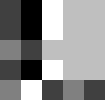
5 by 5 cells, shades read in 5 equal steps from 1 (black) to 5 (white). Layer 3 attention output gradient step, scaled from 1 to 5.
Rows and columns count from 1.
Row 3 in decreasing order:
4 4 4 3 2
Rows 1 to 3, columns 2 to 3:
1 5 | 1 5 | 2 4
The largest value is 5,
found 4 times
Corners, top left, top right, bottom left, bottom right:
2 4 3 2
